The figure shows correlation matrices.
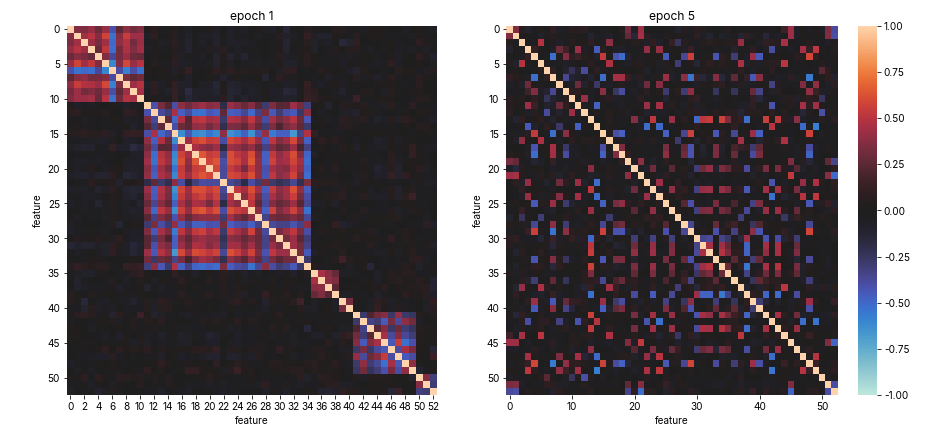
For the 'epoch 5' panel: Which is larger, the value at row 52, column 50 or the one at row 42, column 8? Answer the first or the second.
the first
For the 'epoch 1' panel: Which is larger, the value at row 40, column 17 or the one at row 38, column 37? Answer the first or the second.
the second
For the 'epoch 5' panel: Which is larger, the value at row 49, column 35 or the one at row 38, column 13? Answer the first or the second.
the first
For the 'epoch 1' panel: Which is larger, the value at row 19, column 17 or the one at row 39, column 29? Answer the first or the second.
the first
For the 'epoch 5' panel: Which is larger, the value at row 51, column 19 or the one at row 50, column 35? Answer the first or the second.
the first
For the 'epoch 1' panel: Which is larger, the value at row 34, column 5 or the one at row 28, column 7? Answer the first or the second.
the first
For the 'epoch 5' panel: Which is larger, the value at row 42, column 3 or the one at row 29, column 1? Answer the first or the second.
the second
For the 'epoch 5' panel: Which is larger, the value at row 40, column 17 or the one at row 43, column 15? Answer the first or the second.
the first
